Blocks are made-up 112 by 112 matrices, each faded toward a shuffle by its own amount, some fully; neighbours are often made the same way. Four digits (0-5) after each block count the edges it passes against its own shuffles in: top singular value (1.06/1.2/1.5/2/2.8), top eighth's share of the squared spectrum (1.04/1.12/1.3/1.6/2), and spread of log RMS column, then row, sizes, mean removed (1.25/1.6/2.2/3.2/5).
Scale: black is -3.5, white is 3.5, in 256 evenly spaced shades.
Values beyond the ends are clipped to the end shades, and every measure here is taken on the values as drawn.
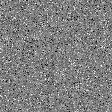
1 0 0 0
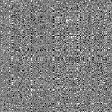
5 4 3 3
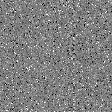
3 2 1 0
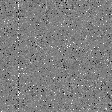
3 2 1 0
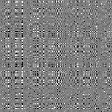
5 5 4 4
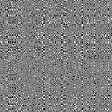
5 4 3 3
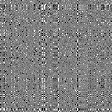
5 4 3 3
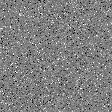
0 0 0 0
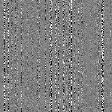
3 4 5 0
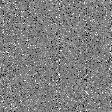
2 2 2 0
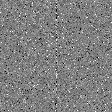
2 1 1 0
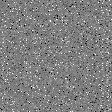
3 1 0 0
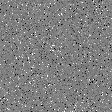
0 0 0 0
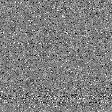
1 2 0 3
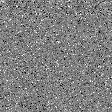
0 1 0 1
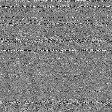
2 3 0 4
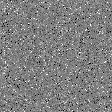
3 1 1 0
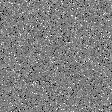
1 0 0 0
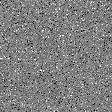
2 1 0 0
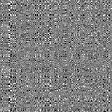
5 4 4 3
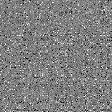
4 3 1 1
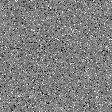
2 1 0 0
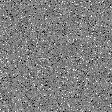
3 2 0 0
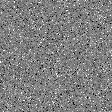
1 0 0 0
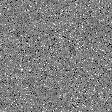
2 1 0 0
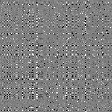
5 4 3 3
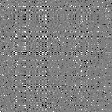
5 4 3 3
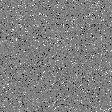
3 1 0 0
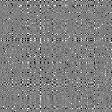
5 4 3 3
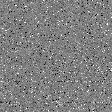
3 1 0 1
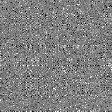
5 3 2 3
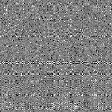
5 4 2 3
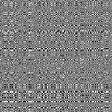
5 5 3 4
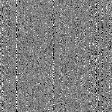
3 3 4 0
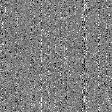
2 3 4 0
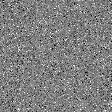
0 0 1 0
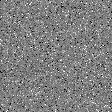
0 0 0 0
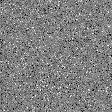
0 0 0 0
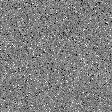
0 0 0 0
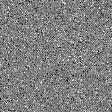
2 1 1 0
